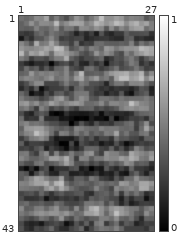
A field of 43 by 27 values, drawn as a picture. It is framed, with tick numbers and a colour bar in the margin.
There is no seam. Horizontal stripes repeat 8 times down the table. The ninth with the lowest average is the centre. The grain runs across in streaks.
